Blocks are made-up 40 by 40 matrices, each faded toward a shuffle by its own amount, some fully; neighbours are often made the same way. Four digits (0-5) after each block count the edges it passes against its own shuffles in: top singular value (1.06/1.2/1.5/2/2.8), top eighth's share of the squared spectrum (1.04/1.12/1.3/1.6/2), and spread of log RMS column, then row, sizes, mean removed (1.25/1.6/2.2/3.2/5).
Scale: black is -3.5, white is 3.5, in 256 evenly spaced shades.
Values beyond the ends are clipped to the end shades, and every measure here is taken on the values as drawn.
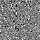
2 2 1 0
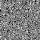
2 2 0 0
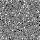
1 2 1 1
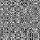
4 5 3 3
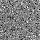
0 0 0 0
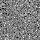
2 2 0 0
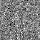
2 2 1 0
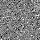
2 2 0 0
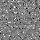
0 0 0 0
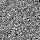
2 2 0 0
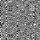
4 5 3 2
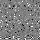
3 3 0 1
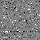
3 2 0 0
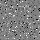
1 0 0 0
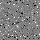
0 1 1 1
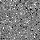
1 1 0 0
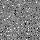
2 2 0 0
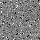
0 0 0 0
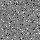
0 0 0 0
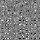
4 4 2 2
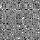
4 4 1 2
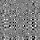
4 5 2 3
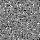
1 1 0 0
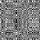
4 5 3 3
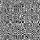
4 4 2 2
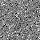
1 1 0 0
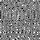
3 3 1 1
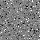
1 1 0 0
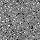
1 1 0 0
